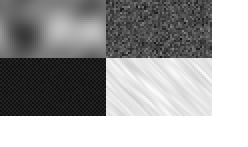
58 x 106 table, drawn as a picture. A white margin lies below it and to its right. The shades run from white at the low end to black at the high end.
It is made of 2 by 2 panels. Panel 1,1: middling, smooth, strong in contrast. Panel 1,2: high, fine-grained. Panel 2,1: very high, checkered, faint in contrast. Panel 2,2: very low, slanting down to the right, faint in contrast.
